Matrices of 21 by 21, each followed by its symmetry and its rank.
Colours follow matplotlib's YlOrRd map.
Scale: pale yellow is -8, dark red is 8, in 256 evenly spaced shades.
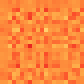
antisymmetric, rank two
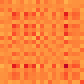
symmetric, rank two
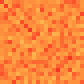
symmetric, full rank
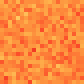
neither, full rank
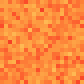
symmetric, full rank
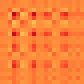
symmetric, rank two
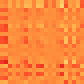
antisymmetric, rank two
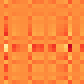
neither, rank one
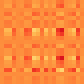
neither, rank one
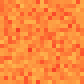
neither, full rank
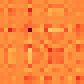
symmetric, rank two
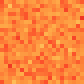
neither, full rank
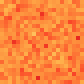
symmetric, full rank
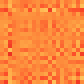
antisymmetric, rank two
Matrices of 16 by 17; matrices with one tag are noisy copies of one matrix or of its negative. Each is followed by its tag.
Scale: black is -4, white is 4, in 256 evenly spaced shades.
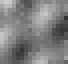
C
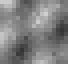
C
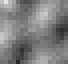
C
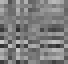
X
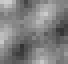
C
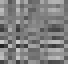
X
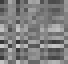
X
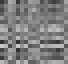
X
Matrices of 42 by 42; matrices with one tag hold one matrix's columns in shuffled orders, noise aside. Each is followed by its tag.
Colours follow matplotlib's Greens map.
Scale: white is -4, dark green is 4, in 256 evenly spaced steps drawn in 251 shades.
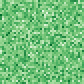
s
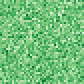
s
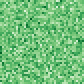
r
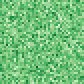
s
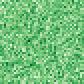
r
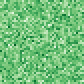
s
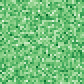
s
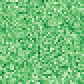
r
